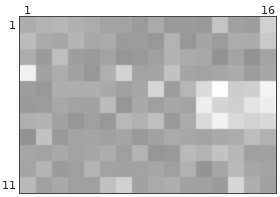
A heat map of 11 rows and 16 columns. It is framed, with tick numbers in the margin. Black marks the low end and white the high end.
Overall the values sit about 70% of the way up the scale. The middle left is the calmest part. An odd patch, higher than its surroundings, sits in the middle right. The ninth with the highest average is the middle right. There are no regular stripes. No row or column stands out. The values are skewed, with a long tail toward high values.
